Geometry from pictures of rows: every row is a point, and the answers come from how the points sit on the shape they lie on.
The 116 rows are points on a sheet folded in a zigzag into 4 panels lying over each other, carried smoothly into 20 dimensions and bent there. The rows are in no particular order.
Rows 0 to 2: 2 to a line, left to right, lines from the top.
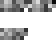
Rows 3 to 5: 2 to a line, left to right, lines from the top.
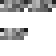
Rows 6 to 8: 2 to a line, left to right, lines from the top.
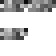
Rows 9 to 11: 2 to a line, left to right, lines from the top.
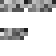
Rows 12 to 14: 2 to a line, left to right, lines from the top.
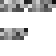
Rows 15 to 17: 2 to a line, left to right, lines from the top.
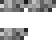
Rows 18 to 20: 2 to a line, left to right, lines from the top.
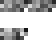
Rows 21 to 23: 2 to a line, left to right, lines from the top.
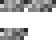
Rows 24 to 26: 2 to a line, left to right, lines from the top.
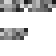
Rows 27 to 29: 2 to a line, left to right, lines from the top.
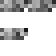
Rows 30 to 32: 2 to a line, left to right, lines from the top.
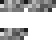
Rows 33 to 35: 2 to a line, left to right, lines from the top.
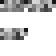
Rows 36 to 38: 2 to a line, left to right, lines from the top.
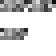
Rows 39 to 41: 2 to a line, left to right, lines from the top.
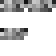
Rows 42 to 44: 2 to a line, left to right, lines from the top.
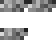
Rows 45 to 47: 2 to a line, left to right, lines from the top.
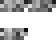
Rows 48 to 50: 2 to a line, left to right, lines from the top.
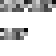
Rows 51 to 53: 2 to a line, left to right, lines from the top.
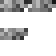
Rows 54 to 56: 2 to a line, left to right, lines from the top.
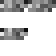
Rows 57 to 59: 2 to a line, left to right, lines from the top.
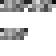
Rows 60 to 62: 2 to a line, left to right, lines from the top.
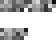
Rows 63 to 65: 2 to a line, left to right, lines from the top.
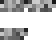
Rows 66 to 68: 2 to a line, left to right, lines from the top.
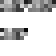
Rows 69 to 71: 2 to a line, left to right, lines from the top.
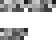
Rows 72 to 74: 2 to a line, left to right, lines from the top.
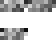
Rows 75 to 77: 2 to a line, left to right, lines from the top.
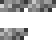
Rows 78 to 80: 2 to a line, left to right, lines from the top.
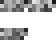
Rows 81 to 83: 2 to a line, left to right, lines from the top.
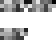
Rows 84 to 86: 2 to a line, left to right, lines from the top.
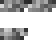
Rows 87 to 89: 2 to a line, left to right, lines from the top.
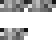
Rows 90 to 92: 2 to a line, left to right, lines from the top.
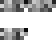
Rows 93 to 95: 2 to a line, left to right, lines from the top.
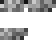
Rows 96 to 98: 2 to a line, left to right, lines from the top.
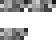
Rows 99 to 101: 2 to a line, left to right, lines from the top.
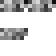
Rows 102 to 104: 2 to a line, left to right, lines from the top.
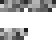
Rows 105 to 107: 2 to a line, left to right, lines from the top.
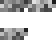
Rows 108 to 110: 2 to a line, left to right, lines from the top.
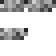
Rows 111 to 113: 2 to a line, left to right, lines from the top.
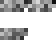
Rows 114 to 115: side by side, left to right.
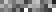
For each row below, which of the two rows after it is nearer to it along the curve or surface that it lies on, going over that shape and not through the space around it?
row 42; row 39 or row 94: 94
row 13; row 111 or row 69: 111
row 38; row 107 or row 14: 14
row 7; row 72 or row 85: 85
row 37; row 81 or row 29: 81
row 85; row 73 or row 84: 84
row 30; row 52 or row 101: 52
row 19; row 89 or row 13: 13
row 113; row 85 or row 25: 85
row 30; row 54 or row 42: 42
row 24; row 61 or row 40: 61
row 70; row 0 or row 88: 0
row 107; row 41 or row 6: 41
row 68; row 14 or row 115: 115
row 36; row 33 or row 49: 33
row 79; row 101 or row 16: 101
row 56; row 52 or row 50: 50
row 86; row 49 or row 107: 49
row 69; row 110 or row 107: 107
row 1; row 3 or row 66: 66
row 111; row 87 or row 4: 87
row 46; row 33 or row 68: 68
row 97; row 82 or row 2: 82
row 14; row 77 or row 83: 77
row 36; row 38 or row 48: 48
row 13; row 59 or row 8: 8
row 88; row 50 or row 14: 50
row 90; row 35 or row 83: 83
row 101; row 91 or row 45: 45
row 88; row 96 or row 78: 96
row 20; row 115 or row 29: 115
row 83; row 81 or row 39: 81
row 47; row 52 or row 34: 52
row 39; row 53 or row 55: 55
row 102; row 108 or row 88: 88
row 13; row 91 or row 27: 27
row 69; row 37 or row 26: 26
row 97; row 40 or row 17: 40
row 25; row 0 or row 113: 0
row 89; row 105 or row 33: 33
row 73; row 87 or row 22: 22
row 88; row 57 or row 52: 52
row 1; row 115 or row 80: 115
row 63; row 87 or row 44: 87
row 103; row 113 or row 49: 49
